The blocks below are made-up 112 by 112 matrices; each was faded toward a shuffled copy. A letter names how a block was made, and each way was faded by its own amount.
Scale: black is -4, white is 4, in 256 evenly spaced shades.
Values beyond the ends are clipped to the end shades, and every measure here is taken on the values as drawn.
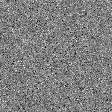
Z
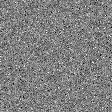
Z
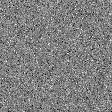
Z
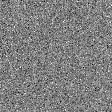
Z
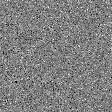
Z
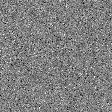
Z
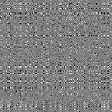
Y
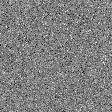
Z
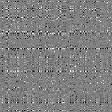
Y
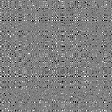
Y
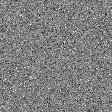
Z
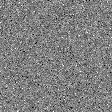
Z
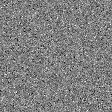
Z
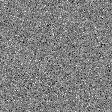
Z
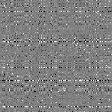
Y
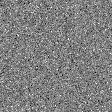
Z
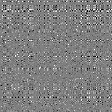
Y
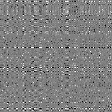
Y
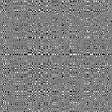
Y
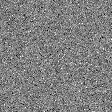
Z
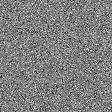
Z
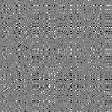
Y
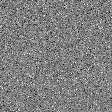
Z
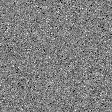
Z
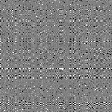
Y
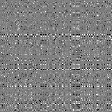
Y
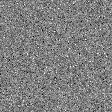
Z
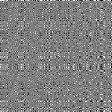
Y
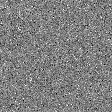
Z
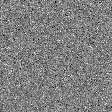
Z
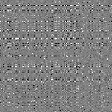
Y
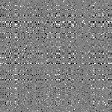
Y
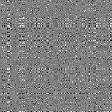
Y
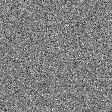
Z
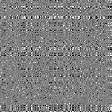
Y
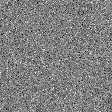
Z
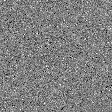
Z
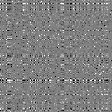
Y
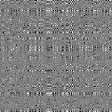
Y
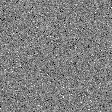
Z
